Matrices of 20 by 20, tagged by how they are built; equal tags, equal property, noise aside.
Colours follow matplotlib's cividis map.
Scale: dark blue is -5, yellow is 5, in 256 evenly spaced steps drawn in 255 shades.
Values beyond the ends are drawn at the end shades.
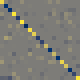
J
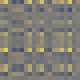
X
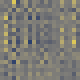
X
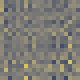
X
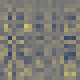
X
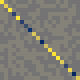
J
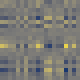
X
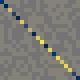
J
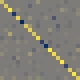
J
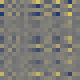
X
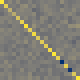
J
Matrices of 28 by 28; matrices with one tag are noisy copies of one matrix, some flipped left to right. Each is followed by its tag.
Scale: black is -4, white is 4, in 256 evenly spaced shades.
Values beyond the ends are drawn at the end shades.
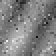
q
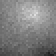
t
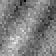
q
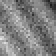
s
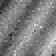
s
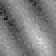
q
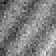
s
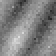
q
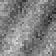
q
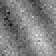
q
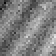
s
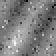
q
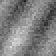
q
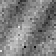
q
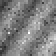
s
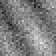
q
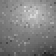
t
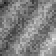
s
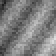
s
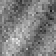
q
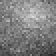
t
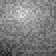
t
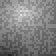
t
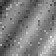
s
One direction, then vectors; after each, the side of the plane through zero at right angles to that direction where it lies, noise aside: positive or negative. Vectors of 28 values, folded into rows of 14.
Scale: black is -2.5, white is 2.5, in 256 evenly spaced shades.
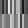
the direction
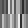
positive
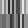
negative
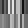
positive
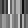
positive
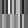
positive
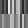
positive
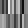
positive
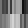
positive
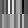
positive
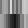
negative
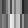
positive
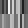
positive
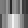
positive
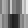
negative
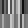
positive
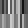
positive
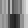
negative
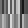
positive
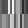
positive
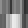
positive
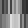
positive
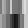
negative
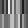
positive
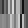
positive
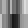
negative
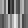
negative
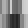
negative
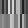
positive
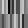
negative
